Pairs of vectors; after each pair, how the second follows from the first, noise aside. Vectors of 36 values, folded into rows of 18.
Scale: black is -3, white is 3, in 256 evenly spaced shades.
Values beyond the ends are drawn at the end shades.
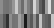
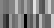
copied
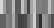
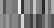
shuffled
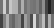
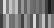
copied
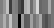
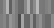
shrunk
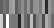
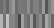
shrunk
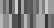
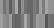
shrunk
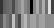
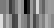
shuffled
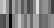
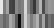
shuffled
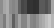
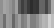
copied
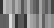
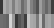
copied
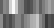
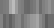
shrunk
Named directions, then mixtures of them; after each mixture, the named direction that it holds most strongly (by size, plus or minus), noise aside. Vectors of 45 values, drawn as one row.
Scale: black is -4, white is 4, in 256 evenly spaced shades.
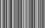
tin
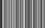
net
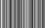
tin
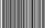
net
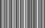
net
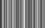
net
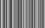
tin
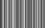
net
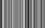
net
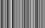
tin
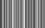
net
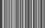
net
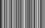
net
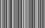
tin
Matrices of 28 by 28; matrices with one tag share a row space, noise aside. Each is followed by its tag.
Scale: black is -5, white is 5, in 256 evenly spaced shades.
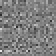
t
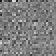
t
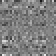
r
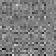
r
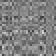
r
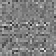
r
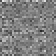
r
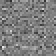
r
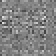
r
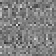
t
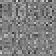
t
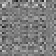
r
